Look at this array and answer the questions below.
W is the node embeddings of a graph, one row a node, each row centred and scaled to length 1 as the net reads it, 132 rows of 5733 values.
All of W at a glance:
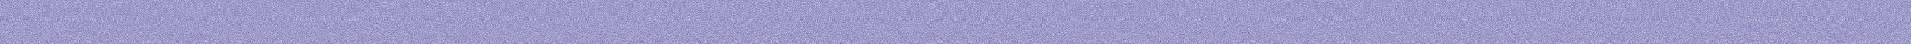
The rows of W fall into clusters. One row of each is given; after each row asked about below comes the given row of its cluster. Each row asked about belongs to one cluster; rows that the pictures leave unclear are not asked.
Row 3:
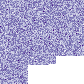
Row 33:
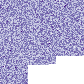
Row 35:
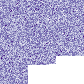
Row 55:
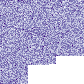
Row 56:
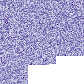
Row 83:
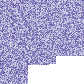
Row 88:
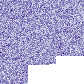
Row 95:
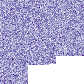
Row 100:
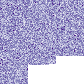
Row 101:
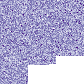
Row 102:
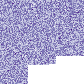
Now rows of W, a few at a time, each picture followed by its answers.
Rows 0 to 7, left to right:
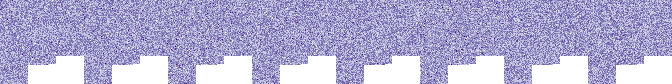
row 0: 3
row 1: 100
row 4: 88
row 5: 55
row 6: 56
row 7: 83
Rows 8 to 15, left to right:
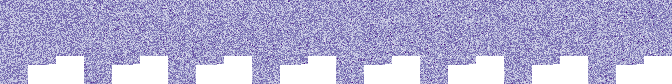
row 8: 56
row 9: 88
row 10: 33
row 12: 35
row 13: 35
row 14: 55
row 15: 56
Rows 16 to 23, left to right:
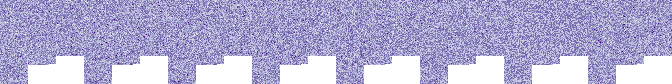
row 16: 56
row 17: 88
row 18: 88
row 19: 101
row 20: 33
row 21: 55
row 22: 56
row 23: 35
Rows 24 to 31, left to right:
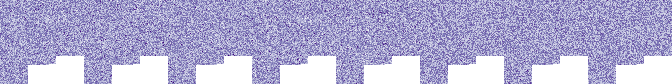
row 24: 35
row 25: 88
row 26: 100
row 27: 35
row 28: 33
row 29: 83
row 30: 100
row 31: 3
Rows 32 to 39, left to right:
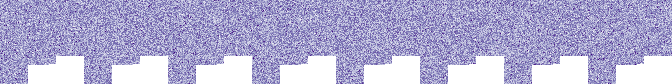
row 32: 102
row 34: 35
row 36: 100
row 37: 101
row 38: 56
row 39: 88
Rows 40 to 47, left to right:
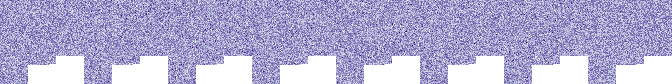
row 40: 101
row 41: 33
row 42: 100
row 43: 35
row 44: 3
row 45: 33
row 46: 101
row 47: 56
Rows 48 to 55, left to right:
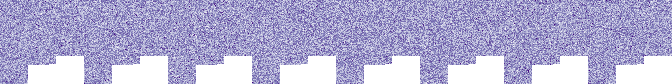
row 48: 88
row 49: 55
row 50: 101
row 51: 33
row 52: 55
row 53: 3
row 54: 83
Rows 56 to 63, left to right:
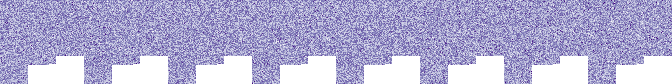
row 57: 55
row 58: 55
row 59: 55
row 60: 55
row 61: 95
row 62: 3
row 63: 100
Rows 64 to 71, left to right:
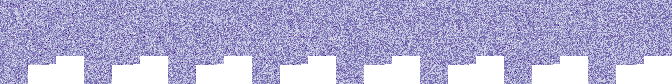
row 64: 83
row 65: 88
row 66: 35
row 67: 95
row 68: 3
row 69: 95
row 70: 83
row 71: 56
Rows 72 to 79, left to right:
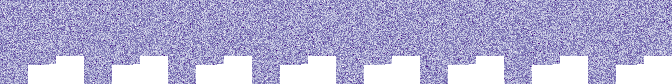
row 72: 100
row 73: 101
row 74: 33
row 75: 88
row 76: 33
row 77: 33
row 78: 3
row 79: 101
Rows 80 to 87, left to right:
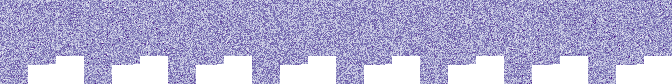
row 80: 102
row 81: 95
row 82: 33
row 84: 95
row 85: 35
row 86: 56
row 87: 56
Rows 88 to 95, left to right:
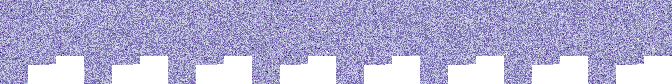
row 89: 55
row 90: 33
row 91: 100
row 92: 95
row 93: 35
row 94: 102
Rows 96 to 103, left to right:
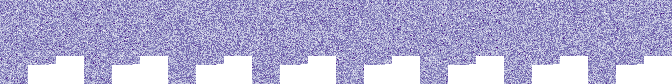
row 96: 33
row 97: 33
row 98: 3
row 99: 3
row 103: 83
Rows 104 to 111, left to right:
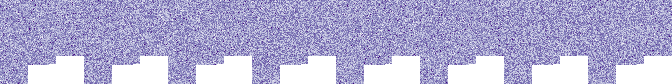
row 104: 83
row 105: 88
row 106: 3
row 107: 55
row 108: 101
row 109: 100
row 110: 95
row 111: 3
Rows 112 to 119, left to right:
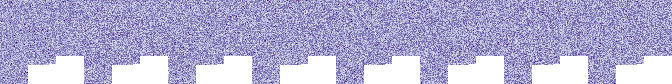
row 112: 102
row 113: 55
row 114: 55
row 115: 56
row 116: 83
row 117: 3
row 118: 95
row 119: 33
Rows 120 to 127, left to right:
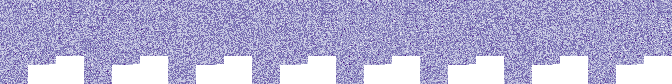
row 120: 102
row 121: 100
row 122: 56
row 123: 102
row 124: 102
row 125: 56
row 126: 3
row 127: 102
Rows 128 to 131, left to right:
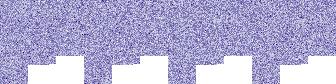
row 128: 101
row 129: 55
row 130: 35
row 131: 35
